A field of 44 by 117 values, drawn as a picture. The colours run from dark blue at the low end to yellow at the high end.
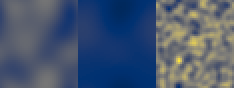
The table splits into one row of 3 panels. Panel 1,1: low, smooth. Panel 1,2: very low, smooth, faint in contrast. Panel 1,3: middling, blotchy, strong in contrast.
